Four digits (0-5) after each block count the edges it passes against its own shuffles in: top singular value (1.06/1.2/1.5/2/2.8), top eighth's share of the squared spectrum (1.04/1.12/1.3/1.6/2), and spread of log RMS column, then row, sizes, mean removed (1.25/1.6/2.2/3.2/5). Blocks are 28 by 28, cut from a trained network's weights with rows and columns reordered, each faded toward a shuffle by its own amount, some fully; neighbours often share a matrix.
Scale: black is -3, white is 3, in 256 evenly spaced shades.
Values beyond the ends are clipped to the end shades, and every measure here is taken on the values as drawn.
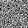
2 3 0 1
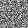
0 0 0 0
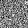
0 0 0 0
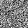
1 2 0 0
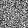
0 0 0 0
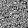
0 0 0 0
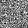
0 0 0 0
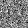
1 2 0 0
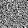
1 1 0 0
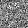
2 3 1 0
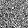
2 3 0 1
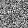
1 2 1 0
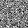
1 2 0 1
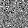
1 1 0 1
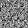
2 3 0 1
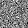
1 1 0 0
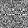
3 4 1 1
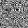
3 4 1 2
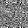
2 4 1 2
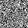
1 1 0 0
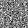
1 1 0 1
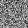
2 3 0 0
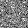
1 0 0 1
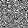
2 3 0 1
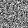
1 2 0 0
